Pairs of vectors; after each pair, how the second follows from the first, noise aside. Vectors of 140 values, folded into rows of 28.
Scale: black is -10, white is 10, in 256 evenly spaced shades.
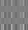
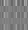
reversed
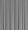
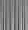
scaled up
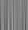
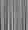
scaled up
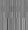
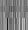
scaled up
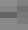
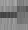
scaled up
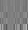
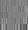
sign-scrambled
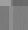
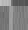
scaled up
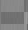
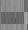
scaled up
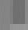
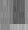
scaled up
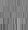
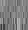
scaled up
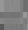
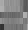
scaled up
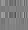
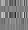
scaled up
